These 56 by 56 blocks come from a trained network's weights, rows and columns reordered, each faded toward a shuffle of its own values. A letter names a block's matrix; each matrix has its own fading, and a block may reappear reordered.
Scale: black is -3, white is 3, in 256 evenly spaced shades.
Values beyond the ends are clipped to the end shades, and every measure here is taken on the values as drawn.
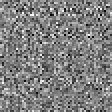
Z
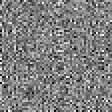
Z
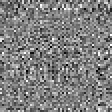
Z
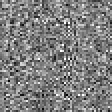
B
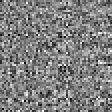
B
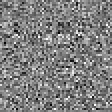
Z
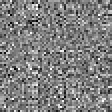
Z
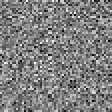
B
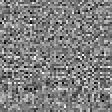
B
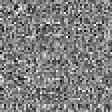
Z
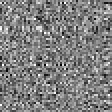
B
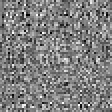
B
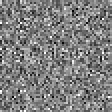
B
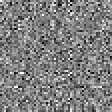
Z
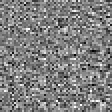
Z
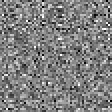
Z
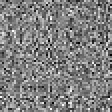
B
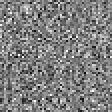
Z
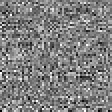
B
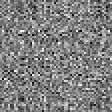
Z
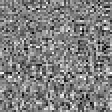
Z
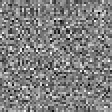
Z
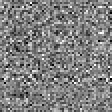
Z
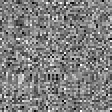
B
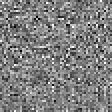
Z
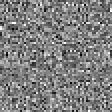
Z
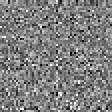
Z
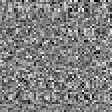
B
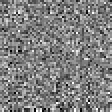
B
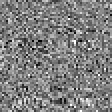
B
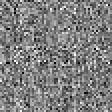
B
